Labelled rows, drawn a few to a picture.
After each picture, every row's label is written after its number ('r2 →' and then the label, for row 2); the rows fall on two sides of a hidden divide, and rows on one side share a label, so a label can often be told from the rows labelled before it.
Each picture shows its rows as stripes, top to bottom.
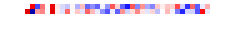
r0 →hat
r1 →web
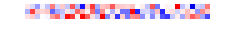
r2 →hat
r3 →hat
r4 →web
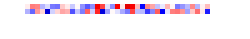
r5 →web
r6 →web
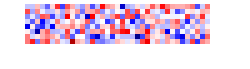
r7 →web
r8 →web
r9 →hat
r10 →web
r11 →hat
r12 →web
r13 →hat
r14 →hat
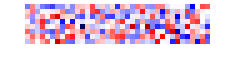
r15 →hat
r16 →hat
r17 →web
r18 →web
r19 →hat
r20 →web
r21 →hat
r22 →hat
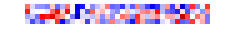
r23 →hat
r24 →web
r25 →web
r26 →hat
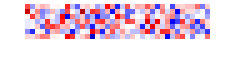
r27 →web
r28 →web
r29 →hat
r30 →web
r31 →web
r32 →web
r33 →web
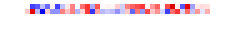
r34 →web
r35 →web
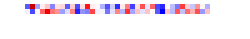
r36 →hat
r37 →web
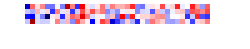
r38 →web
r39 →web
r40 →web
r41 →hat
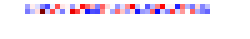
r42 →web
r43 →hat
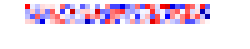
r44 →hat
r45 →web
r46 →web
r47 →hat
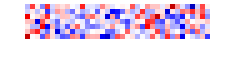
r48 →hat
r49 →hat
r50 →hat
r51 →hat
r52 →hat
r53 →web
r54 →hat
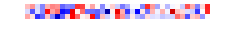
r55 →hat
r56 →hat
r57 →hat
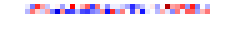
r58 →web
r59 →hat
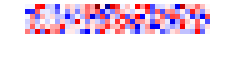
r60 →web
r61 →web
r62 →hat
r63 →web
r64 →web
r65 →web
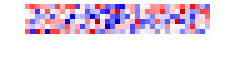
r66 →web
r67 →hat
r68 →hat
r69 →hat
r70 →web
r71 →web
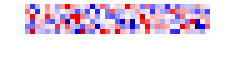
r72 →web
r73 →hat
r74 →hat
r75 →hat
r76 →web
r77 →web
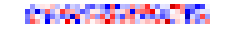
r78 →hat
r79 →hat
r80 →hat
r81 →web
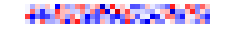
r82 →hat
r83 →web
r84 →hat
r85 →hat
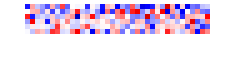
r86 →hat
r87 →hat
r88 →web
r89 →web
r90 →web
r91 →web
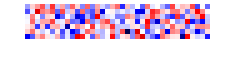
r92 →web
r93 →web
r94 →hat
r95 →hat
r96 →hat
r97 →hat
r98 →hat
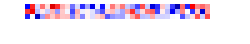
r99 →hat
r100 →hat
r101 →hat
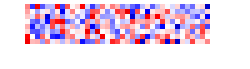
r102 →web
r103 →web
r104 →web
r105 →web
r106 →web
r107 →web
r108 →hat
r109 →web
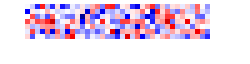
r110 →hat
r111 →hat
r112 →hat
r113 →web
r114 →hat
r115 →hat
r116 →web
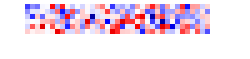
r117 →web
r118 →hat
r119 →web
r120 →web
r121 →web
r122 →web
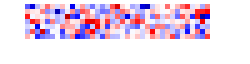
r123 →web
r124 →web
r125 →web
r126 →web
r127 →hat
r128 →hat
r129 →hat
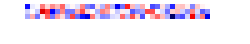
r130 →hat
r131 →hat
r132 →hat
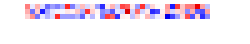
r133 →web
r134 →web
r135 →hat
